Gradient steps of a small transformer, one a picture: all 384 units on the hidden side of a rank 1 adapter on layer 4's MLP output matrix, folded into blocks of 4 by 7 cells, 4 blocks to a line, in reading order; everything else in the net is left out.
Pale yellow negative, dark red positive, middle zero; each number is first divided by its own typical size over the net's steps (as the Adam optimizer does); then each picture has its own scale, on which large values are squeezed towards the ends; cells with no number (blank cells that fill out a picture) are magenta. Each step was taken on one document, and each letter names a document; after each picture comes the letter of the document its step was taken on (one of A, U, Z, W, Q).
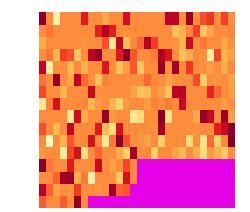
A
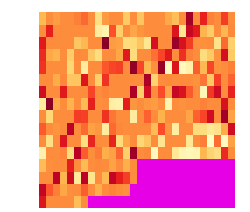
A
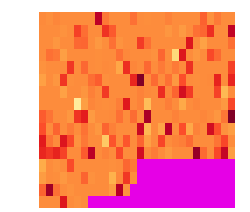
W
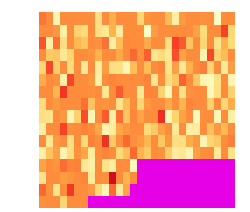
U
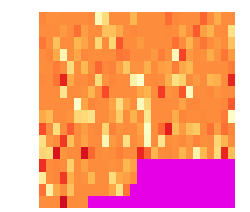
W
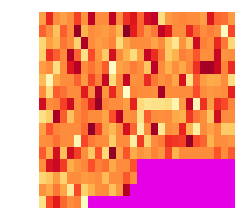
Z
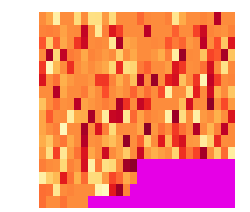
U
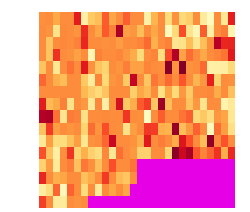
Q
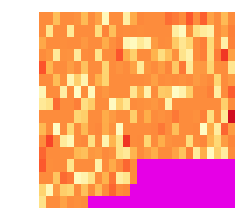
A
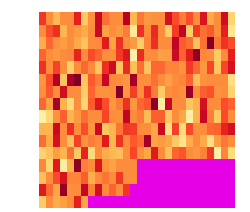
Q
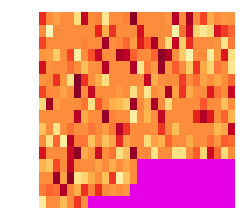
A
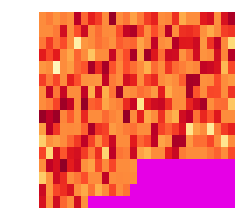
Z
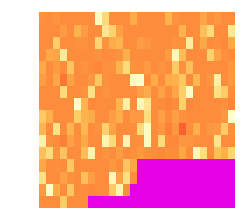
W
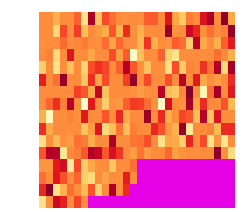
Q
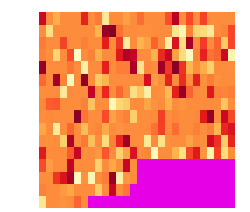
A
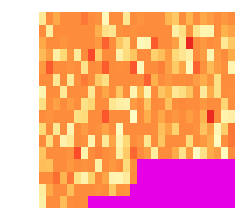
A
